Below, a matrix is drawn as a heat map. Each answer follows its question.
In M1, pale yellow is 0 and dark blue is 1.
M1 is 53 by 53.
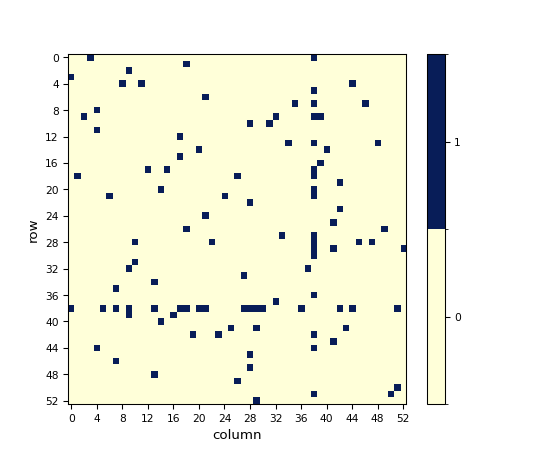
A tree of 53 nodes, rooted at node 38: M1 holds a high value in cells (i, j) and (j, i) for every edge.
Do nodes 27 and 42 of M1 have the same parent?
yes
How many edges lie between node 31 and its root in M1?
3
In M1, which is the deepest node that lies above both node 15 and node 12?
17
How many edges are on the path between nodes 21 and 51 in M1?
2
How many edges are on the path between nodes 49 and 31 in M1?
6
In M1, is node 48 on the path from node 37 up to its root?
no
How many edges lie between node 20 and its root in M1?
1
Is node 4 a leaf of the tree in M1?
no
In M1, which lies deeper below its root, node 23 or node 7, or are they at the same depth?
node 23
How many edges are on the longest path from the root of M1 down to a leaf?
3
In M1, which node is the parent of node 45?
28
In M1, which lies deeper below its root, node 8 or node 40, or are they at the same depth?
the same depth
